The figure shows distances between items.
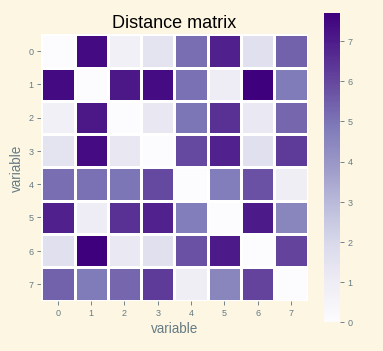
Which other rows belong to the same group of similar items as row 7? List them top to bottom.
4
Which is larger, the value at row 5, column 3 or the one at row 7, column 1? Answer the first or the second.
the first
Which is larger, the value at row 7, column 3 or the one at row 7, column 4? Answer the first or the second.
the first
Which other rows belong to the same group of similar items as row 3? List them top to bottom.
0, 2, 6
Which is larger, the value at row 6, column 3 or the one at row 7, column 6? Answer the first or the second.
the second
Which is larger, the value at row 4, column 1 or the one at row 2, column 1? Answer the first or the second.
the second
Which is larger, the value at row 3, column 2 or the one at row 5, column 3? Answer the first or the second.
the second
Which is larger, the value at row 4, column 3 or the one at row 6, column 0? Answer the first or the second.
the first
